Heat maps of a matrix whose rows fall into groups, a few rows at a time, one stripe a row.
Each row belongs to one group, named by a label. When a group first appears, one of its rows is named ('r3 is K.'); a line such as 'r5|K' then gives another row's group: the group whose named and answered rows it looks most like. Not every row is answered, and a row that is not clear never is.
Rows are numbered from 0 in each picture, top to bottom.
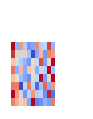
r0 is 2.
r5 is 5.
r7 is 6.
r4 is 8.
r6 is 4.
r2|8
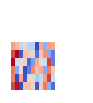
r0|8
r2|2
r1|5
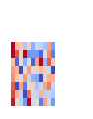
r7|5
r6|5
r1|2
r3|5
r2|8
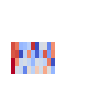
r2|2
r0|6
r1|5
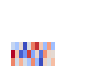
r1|5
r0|4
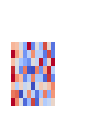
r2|8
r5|8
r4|4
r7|6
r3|2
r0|5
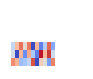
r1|8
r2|6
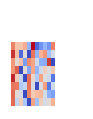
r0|6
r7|6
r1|6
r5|5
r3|6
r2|4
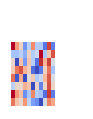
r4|4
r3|2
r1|8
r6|4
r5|2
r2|8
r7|2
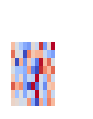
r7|8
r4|4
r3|8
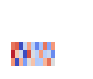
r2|4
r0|5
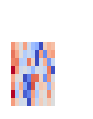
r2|5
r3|2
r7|6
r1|8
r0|2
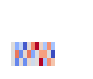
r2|8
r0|4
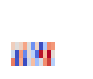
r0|2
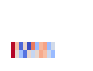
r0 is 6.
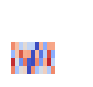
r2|2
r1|2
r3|6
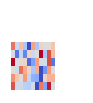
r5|8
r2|2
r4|2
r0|6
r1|8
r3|2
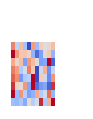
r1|2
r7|8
